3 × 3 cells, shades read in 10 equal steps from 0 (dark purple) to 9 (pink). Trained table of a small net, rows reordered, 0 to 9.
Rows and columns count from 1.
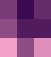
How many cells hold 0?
1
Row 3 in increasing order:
4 8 9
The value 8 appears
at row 3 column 3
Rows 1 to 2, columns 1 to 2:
3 0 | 4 1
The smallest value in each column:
3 0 1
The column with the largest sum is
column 1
